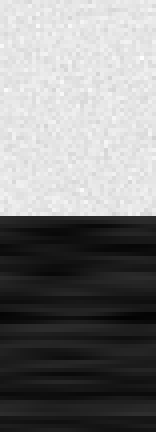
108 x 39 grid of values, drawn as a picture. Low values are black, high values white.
The table splits into 2 rows of 1 panel. Panel 1,1: very high, fine-grained, faint in contrast. Panel 2,1: very low, streaked across, faint in contrast.
